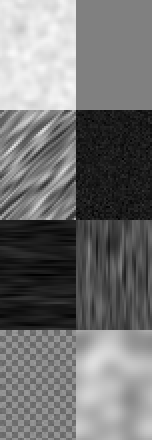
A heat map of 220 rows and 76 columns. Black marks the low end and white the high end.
It is made of 4 by 2 panels. Panel 1,1: very high, blotchy, faint in contrast. Panel 1,2: middling, flat. Panel 2,1: middling, slanting up to the right, strong in contrast. Panel 2,2: very low, fine-grained, faint in contrast. Panel 3,1: very low, streaked across, faint in contrast. Panel 3,2: low, streaked downward. Panel 4,1: middling, checkered. Panel 4,2: high, smooth.
